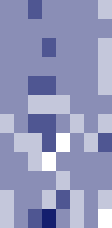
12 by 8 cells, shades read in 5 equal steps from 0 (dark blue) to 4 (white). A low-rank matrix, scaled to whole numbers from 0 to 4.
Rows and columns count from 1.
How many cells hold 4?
3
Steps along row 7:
down down same up up down up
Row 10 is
2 2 2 2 3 2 2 2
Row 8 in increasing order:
1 1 2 2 3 3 3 4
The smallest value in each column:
2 2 1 0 1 2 2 1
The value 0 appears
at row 12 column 4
